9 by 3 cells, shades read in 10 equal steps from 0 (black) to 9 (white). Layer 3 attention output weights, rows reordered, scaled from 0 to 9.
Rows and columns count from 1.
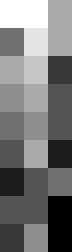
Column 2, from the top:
9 8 7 6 5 6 3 3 5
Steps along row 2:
up down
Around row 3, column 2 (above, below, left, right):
8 6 6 2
